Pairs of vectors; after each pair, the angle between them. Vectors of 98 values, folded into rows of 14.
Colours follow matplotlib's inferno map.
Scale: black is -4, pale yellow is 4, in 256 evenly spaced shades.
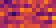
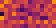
partly opposed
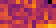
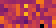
orthogonal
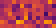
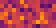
orthogonal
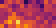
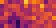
nearly opposite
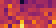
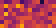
partly aligned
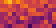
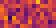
orthogonal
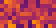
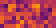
orthogonal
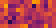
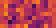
nearly parallel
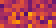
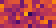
nearly opposite
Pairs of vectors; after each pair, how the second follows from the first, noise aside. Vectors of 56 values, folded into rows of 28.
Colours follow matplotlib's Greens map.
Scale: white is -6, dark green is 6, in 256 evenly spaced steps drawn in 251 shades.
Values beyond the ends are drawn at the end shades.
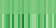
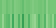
shrunk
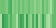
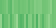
shrunk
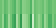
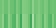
shrunk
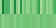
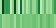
scaled up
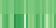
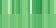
reversed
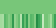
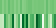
scaled up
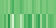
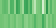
reversed
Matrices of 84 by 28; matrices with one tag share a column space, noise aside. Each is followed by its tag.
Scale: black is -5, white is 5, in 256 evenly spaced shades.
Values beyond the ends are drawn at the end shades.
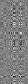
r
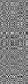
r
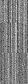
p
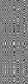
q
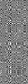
q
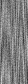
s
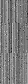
p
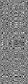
r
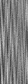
s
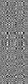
r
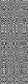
q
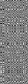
q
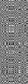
q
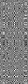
r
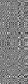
r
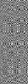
q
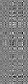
r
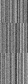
p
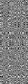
r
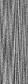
s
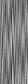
s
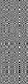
q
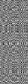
q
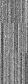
p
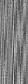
s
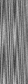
s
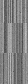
p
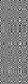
q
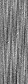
s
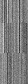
p
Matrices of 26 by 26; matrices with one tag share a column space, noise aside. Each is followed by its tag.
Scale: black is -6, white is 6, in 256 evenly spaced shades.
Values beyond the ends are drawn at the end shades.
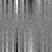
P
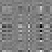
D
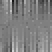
P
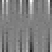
P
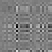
D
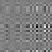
D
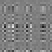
D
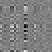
D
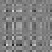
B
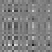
B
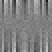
P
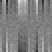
P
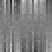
P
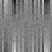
P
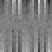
P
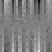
P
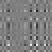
B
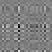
D
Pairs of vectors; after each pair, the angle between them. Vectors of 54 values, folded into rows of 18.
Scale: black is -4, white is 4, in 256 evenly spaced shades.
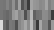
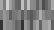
partly opposed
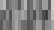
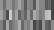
partly opposed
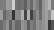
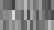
nearly opposite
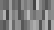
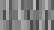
nearly opposite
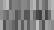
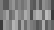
nearly opposite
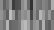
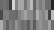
partly opposed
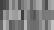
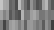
nearly opposite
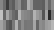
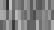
orthogonal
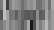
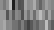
orthogonal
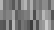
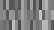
partly aligned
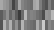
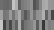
nearly opposite
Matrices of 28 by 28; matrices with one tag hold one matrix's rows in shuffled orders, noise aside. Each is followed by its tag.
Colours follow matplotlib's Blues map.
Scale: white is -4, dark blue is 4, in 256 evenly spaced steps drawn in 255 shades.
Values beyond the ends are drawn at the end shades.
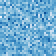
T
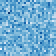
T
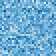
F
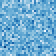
F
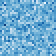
F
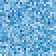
T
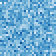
T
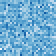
T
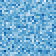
F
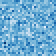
F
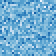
F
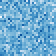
T
